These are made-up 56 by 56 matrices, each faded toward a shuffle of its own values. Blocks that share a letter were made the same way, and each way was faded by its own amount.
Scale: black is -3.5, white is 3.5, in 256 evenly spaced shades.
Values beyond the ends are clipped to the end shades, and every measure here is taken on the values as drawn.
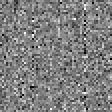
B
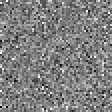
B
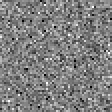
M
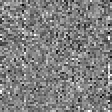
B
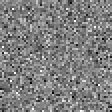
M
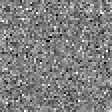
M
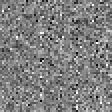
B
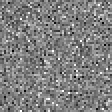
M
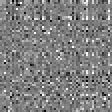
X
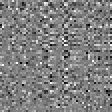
X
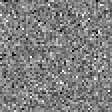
M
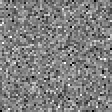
M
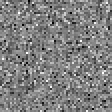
M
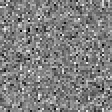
B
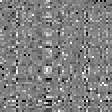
X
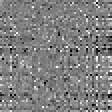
X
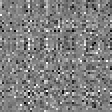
X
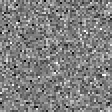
M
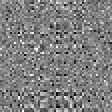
X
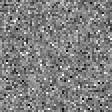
M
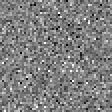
M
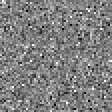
M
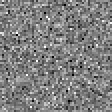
M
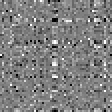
X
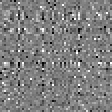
X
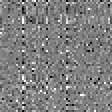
X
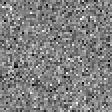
M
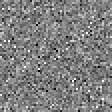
M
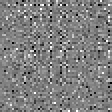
X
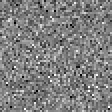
M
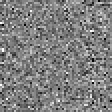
B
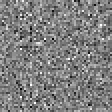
B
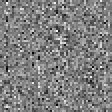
B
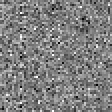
B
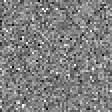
M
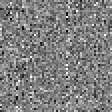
B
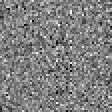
B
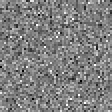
M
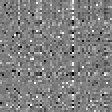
X
